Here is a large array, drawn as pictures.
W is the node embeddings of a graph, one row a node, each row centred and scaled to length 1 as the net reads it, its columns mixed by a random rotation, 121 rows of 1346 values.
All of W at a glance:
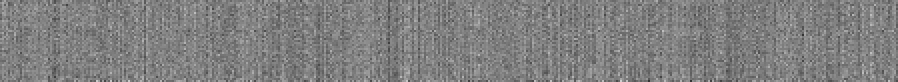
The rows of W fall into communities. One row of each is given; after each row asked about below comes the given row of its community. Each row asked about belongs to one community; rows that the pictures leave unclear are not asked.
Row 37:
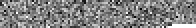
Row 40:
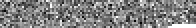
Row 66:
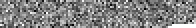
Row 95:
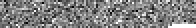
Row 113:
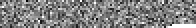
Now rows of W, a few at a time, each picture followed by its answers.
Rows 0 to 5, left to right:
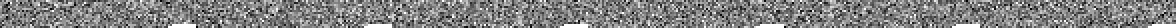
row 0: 95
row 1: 95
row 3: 66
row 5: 40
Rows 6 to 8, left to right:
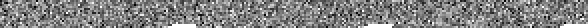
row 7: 37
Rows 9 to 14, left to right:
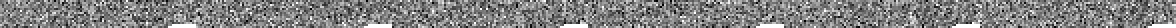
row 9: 66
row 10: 37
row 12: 95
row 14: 66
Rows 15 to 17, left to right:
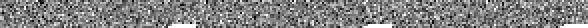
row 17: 113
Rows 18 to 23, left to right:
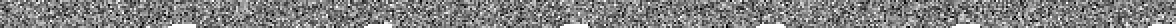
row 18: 40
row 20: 113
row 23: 37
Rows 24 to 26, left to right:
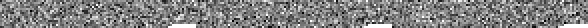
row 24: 95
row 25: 113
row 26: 113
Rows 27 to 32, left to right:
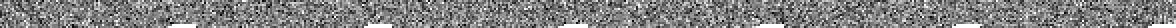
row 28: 95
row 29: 66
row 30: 40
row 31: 95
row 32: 66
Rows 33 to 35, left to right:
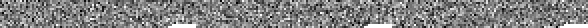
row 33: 37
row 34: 66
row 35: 113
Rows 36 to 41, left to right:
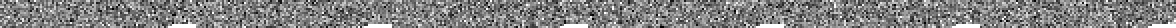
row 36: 66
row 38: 66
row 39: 37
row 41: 66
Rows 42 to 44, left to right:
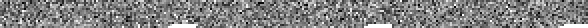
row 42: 40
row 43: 40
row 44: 37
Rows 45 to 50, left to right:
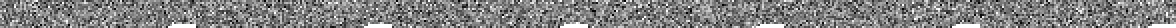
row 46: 95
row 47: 95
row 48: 40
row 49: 40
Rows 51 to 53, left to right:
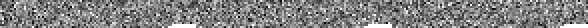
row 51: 37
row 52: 37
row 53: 40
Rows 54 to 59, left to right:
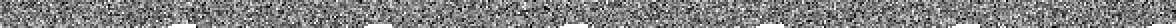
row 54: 40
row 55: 95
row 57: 40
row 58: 40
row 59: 113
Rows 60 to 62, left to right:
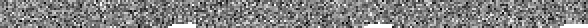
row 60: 66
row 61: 40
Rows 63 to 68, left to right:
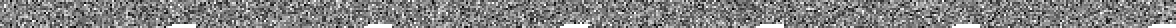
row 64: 40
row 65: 37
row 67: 95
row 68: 113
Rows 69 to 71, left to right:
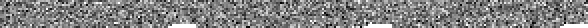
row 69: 95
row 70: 113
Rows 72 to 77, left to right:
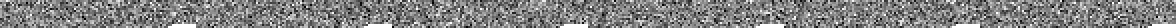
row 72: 40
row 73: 66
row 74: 37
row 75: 113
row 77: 95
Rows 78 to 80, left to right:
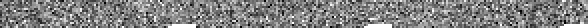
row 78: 95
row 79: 95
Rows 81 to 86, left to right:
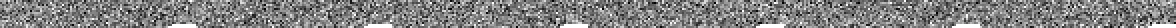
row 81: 66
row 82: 66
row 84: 40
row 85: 37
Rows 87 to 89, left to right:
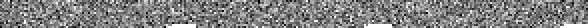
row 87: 113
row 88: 95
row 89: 37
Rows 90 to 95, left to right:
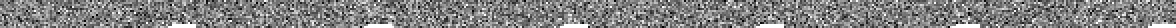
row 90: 37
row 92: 37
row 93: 113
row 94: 113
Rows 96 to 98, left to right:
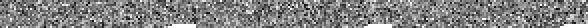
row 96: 95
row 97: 40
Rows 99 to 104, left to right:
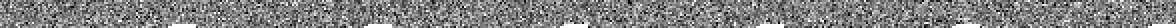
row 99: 95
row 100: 66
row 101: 37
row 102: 37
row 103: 113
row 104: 95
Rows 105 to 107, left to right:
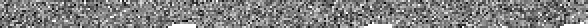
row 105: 95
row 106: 37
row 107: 66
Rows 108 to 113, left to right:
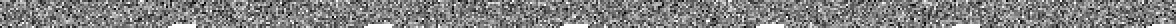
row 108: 37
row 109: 95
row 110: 37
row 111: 95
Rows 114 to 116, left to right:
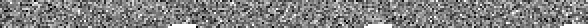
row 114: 95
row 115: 95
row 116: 113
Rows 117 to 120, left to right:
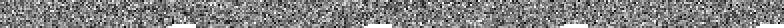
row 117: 66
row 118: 37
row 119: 40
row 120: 37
